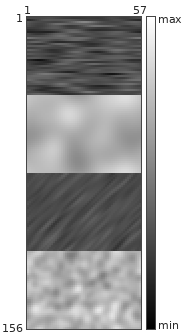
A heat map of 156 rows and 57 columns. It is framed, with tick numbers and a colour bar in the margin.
The table splits into 4 rows of 1 panel. Panel 1,1: low, streaked across. Panel 2,1: high, smooth. Panel 3,1: low, slanting up to the right, faint in contrast. Panel 4,1: high, blotchy.
